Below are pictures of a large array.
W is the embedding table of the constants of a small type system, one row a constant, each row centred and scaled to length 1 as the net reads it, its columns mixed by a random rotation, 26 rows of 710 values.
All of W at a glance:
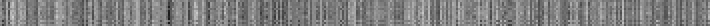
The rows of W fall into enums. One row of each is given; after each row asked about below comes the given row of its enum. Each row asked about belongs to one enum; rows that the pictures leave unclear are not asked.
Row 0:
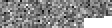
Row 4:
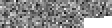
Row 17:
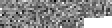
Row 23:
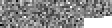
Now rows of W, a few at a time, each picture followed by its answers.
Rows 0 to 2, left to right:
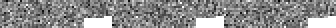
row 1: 23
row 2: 17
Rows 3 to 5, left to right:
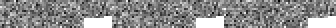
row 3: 4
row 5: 17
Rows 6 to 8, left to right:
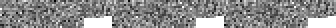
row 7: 23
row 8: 23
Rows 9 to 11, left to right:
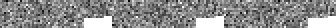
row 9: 0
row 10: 23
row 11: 17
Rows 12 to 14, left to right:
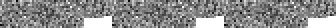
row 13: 23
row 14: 23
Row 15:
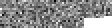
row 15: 17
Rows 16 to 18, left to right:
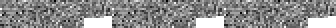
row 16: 17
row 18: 17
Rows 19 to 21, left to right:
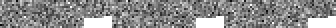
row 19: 23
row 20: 4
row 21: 0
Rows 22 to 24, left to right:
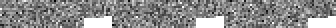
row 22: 17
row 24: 0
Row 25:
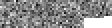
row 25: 4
